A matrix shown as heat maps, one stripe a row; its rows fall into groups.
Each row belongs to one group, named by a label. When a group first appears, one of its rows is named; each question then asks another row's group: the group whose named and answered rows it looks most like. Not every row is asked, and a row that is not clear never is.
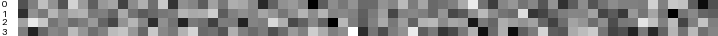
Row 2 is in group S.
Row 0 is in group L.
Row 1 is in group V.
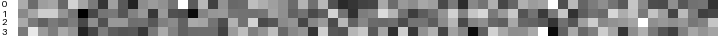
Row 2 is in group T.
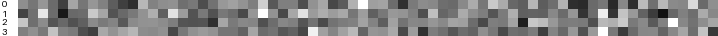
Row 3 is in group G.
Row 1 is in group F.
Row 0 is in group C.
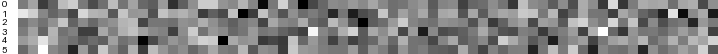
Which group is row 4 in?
T
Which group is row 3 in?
G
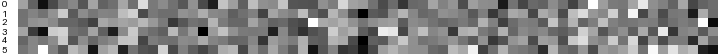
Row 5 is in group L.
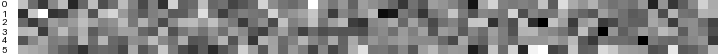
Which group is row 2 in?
V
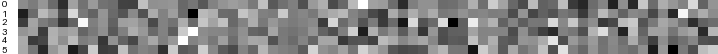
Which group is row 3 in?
G
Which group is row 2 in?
V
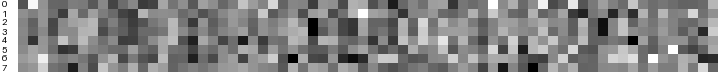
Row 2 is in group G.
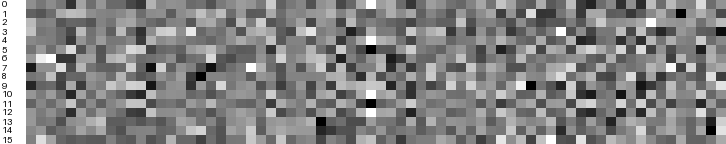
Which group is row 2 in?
T
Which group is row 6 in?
S
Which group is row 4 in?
C
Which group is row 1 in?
V
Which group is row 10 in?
C
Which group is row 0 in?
C
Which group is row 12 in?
C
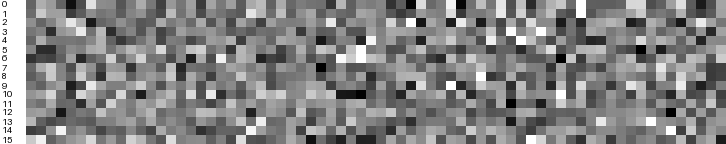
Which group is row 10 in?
S
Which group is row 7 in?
L
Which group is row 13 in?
T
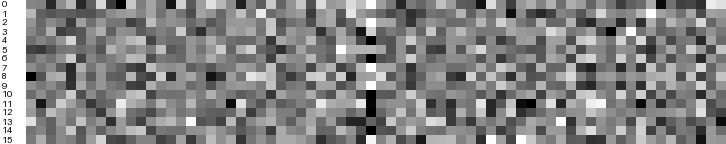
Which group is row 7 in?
C
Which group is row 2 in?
C
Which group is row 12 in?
L
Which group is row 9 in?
C
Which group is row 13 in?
S
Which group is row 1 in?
T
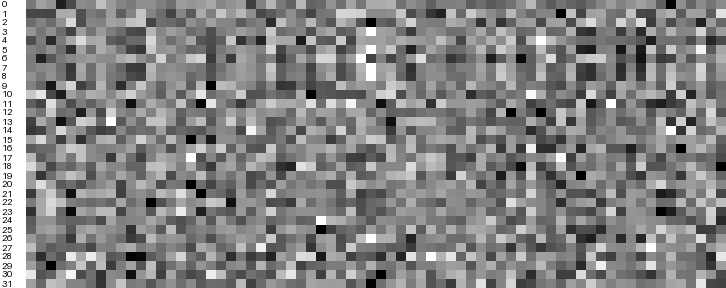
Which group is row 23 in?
F
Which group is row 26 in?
C
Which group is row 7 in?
C
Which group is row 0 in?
F
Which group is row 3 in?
C
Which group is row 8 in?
C
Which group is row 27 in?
T
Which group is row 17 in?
S
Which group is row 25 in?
L
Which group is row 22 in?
T
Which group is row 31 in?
L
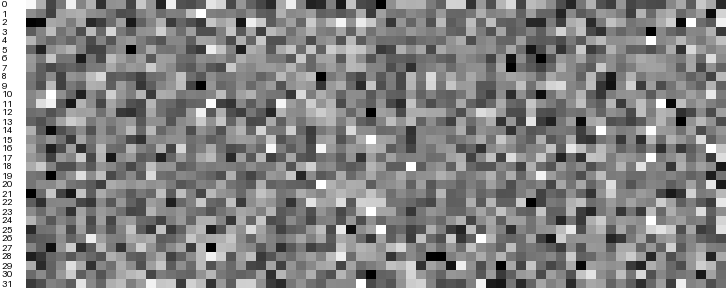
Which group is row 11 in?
S
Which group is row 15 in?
C
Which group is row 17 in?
T
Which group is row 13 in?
V
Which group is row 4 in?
T
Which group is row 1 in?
G
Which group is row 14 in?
T
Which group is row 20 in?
G
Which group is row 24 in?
T
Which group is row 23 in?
C
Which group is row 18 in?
S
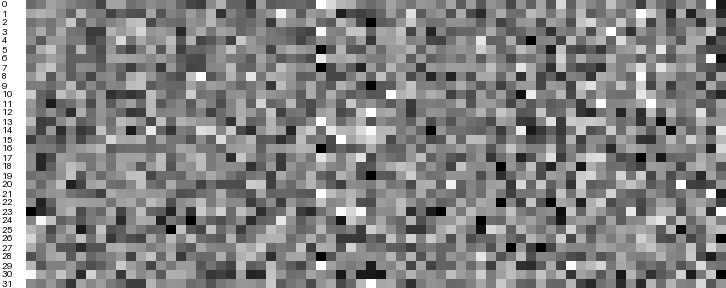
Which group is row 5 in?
L
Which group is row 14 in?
F
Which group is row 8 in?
G
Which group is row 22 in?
V
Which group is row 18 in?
V
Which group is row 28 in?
L
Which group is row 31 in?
C
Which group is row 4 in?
L
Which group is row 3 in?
G
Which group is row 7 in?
L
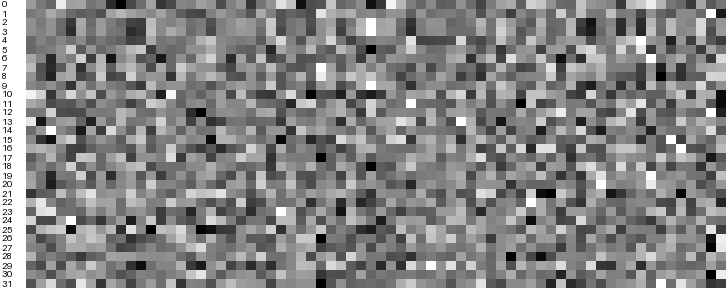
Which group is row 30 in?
G
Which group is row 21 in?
V
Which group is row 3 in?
C
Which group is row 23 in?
S
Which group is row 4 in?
S
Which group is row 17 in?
L
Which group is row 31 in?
L
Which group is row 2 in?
C
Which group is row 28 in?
T
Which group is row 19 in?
T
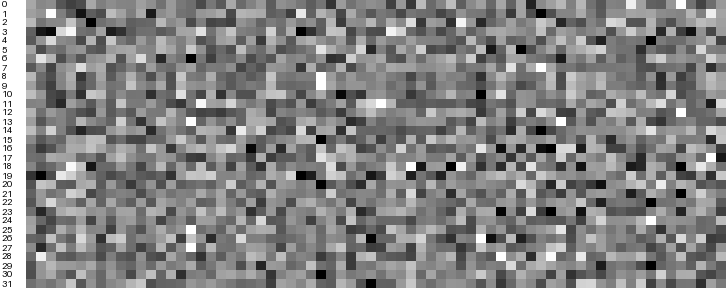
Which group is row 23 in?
V
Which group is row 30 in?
L
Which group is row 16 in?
V
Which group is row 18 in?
V
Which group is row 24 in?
T
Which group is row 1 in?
T
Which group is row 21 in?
V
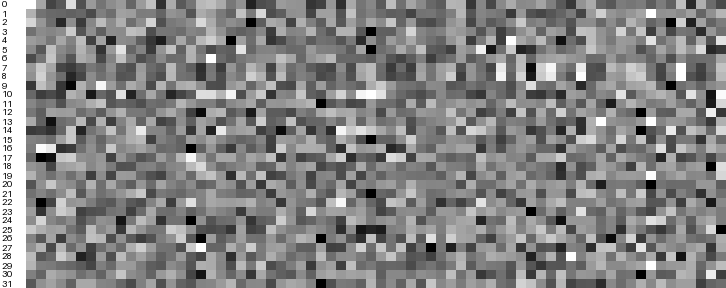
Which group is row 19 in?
T
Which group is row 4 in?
T
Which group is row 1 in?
T
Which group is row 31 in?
L
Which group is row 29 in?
T
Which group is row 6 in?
S
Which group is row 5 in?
L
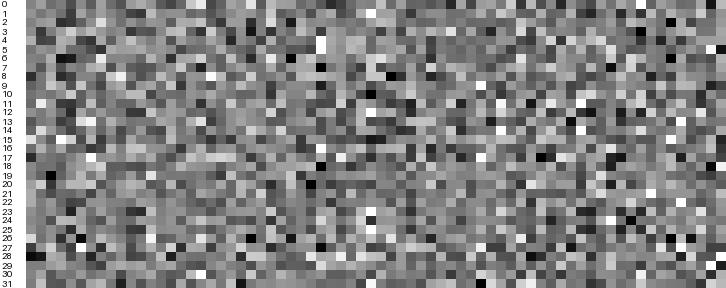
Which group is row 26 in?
F
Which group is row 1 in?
C
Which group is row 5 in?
G
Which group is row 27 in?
L
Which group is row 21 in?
T
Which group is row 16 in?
G
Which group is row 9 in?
L
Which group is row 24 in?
G
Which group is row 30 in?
G
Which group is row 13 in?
L
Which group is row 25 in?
C
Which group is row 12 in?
C
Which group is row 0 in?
G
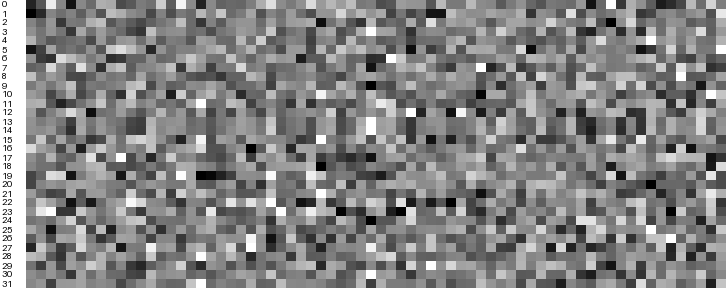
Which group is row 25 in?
T
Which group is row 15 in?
G
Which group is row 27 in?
L
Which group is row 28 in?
F
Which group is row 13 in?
C
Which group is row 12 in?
V
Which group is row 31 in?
G
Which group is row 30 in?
C
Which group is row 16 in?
F
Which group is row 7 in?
L
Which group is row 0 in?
F
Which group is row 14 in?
C
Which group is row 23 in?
S
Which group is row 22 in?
G
